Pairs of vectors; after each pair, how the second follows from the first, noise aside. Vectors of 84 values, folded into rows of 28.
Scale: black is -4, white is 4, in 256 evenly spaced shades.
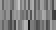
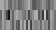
shuffled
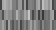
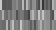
negated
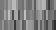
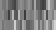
negated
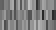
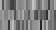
shuffled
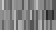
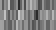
shuffled
